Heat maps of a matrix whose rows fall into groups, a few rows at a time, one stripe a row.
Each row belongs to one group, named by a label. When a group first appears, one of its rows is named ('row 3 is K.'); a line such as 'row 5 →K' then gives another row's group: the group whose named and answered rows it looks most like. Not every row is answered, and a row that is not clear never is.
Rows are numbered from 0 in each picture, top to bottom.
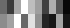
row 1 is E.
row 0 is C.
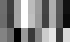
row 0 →C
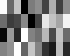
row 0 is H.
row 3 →E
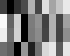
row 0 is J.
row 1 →H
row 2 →H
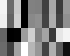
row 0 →H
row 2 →J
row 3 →C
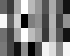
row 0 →C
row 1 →H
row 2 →C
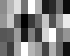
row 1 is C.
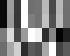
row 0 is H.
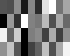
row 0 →J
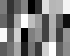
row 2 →H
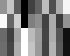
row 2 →C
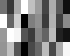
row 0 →C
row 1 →H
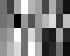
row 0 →C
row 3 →E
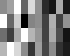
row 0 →E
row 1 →H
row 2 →C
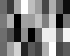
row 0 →C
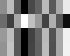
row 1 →C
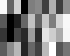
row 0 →H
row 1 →J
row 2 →J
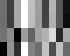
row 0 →C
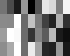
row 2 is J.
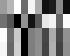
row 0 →E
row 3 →H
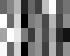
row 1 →H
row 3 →H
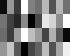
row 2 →C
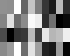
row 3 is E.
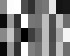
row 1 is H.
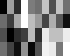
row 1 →C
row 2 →J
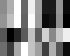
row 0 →E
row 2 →J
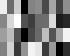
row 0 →H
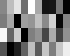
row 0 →E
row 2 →H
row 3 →J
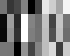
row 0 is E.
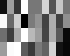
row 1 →H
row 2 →C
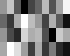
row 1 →C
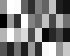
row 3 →J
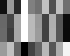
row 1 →C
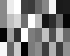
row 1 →E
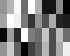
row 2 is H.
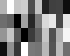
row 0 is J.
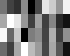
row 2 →H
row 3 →C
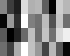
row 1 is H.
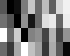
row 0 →J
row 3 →C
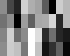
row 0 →J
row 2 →E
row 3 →E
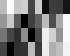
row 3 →J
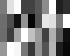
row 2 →C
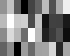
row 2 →E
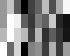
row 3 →H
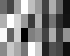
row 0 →C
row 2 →H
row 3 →E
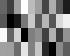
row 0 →C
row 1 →J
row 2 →H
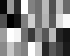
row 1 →J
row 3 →E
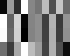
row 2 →H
